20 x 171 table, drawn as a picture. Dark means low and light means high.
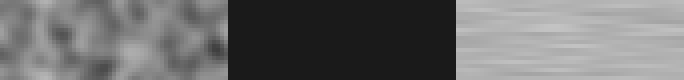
The table splits into one row of 3 panels. Panel 1,1: middling, blotchy. Panel 1,2: very low, flat. Panel 1,3: high, streaked across, faint in contrast.
